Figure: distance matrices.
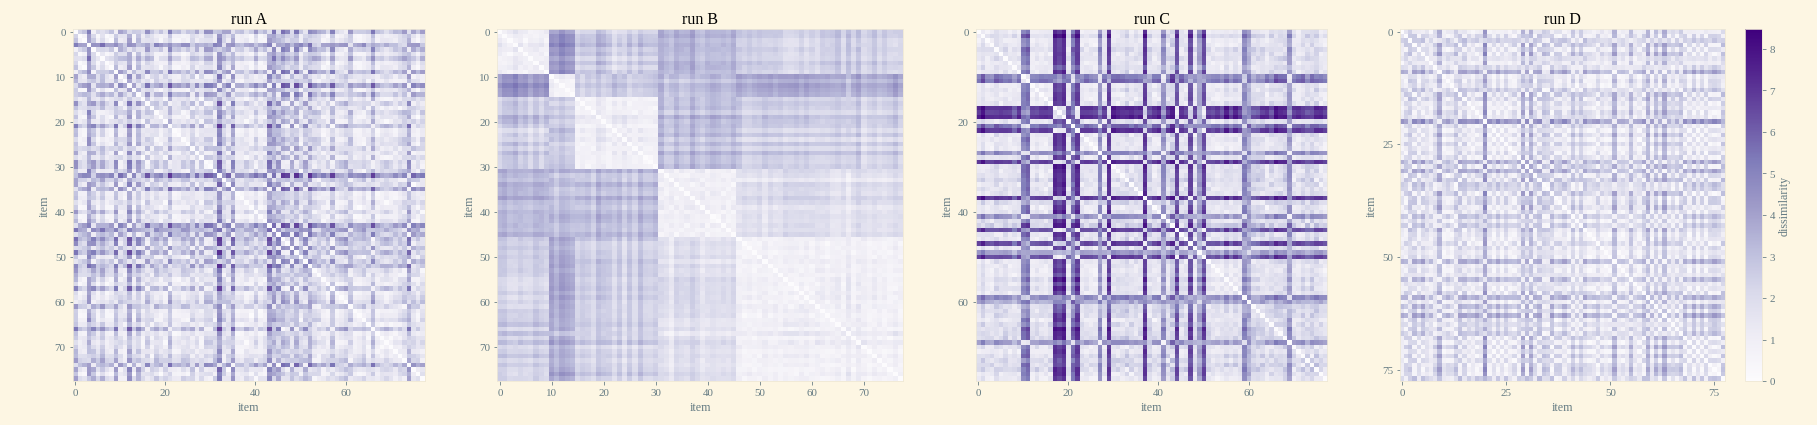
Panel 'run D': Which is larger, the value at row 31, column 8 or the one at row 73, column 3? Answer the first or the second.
the second
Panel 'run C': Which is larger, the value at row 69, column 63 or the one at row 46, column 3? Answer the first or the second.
the first
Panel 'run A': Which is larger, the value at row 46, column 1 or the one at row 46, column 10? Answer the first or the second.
the first
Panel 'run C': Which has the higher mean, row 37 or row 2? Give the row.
37
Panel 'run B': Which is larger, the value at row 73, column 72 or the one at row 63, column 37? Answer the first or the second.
the second
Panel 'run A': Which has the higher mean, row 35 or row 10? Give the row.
35
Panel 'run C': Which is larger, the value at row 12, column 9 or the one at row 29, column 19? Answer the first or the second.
the second
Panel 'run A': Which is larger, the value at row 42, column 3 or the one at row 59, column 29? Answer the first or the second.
the first
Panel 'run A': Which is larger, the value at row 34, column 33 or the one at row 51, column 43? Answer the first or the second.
the first
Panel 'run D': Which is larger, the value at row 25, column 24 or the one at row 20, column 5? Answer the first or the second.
the second
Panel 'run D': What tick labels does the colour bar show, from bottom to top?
0, 1, 2, 3, 4, 5, 6, 7, 8
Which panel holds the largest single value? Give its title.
run C
